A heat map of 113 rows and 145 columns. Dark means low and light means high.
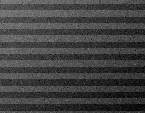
Slope: up to the top left. Ninth with the lowest average: bottom right. Ninth with the highest average: top left. Stripes: horizontal, repeating 9 times.
